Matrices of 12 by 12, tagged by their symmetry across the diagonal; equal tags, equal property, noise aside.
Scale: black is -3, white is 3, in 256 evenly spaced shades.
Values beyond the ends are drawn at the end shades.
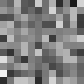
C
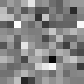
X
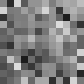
C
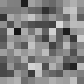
X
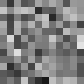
C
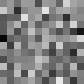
X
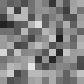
X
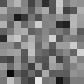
X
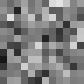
C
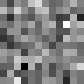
C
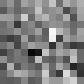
C
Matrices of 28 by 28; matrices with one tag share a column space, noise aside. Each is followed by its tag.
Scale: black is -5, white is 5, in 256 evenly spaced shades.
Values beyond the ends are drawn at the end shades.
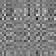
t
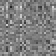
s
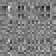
s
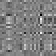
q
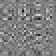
t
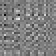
t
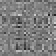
q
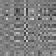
t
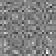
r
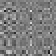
r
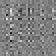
t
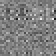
t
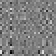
r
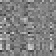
q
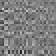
r
